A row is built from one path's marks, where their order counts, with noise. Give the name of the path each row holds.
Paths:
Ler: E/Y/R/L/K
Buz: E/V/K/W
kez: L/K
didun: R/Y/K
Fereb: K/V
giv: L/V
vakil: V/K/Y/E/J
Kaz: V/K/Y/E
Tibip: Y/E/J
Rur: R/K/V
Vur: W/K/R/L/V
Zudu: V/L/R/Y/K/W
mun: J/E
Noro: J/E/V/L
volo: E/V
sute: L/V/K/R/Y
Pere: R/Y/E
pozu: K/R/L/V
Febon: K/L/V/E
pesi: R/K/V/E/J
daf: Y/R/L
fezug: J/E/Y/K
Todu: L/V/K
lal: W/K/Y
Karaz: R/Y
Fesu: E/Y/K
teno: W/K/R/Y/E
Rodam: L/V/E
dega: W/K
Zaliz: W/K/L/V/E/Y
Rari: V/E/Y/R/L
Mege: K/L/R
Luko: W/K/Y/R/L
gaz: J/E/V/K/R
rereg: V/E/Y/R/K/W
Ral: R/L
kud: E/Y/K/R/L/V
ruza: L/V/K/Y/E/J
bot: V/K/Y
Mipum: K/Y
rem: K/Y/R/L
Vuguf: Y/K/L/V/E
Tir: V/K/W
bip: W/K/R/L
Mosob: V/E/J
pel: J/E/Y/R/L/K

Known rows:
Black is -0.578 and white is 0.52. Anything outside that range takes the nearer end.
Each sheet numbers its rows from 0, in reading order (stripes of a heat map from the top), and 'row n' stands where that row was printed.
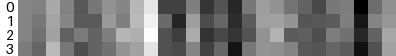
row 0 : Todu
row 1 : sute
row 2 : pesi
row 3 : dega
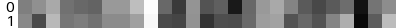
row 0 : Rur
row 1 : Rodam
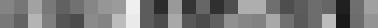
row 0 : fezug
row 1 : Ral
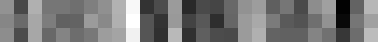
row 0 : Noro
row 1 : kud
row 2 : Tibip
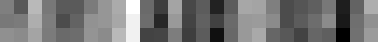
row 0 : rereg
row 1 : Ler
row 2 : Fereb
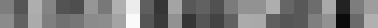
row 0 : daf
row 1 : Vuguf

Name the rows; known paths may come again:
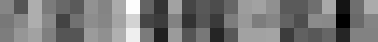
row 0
Rari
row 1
kez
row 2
didun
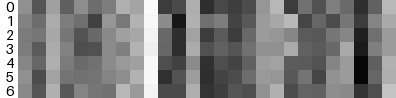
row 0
Mosob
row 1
Karaz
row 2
pel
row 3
daf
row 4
Febon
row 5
Noro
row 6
mun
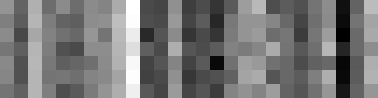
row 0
volo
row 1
Vur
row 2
giv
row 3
Ral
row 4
Tir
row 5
Rodam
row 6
bip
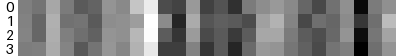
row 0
pozu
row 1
Pere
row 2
kud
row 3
Todu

